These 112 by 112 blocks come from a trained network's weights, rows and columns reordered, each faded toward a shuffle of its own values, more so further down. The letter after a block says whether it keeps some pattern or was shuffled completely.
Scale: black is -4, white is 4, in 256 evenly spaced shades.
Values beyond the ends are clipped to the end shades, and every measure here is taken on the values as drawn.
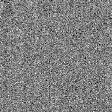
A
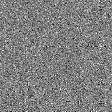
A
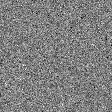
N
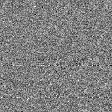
A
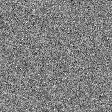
N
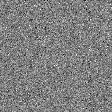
A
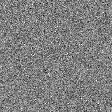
A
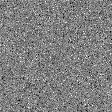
N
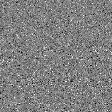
A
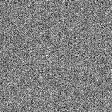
A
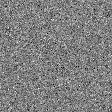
N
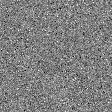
N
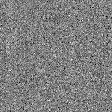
A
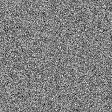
A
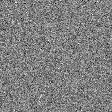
A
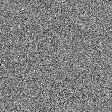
N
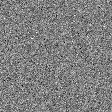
N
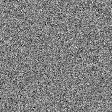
A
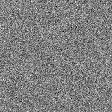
A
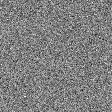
N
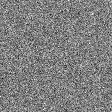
N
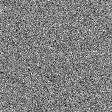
N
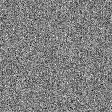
A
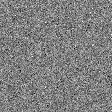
N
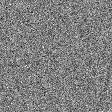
N
